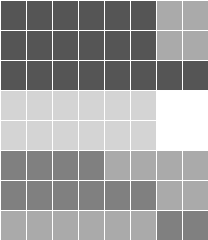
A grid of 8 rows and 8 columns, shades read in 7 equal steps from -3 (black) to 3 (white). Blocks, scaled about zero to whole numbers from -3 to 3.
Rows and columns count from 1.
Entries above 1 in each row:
0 0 0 8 8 0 0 0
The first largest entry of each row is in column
7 7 1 7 7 5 7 1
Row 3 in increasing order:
-1 -1 -1 -1 -1 -1 -1 -1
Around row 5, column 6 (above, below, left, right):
2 1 2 3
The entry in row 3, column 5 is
-1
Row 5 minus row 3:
3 3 3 3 3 3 4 4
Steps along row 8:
same same same same same down same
